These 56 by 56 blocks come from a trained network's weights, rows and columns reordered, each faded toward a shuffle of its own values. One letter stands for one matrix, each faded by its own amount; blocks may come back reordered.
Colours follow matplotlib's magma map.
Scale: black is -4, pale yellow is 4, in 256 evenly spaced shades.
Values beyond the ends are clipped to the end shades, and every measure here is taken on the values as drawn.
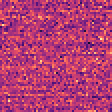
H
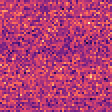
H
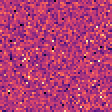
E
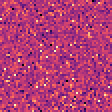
E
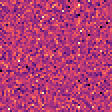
E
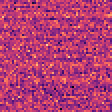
H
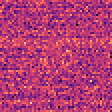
H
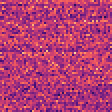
H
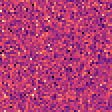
E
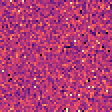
E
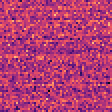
H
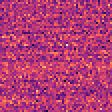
H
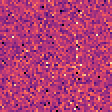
E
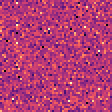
E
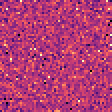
E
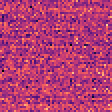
H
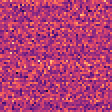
H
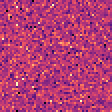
E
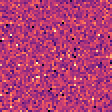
E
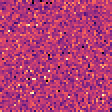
E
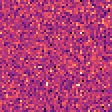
E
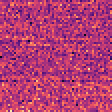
H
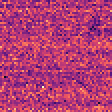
H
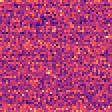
H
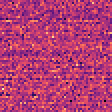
H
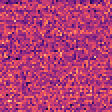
H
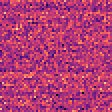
H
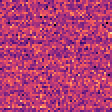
H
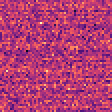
H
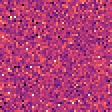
E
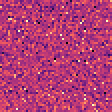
E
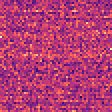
H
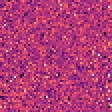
E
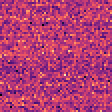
H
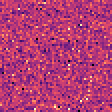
E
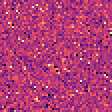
E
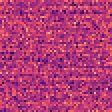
H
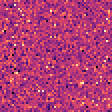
E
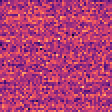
H
